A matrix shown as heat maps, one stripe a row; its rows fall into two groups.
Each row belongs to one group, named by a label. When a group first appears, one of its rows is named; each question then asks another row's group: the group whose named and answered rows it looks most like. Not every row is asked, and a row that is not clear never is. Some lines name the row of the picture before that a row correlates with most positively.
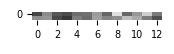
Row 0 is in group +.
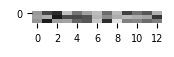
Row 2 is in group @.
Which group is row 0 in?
@
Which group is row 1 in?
+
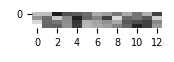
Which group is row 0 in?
+
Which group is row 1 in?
@
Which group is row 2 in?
@
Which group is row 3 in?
@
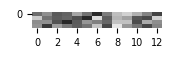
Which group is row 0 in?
+
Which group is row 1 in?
@
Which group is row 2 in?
+
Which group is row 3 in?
@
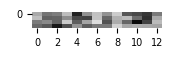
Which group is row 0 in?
@
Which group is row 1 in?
@
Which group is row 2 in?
@
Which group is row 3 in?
+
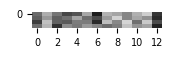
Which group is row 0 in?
+
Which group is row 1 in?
+
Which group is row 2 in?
+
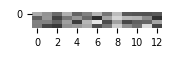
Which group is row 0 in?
@
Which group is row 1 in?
+
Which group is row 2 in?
@
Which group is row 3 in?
+
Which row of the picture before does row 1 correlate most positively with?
1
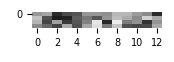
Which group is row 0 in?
+
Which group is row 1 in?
+
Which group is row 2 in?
@
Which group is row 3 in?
@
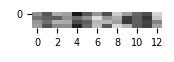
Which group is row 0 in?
@
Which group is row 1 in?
@
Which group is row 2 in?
@
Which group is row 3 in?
@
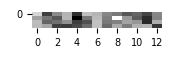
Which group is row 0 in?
@
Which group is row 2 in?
@
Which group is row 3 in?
+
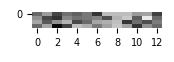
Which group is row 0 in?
+
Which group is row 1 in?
+
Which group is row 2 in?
@
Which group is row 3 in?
+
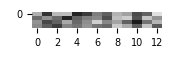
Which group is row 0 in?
@
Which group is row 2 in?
@
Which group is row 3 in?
+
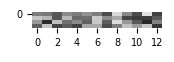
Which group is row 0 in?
+
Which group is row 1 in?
@
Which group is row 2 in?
@
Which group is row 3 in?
+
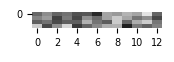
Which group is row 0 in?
+
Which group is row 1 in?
+
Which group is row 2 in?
+
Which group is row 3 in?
@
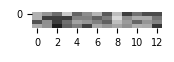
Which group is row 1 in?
+
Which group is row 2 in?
+
